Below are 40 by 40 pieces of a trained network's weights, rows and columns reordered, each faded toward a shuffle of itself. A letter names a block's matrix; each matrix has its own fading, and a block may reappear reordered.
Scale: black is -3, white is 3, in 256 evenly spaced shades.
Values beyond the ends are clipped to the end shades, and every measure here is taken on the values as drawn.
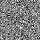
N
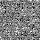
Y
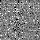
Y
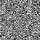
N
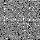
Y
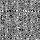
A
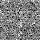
Y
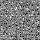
Y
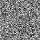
N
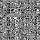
A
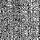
A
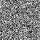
N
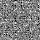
Y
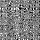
A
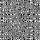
A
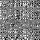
A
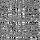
A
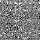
Y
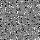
Y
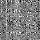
A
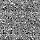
Y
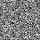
N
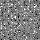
Y
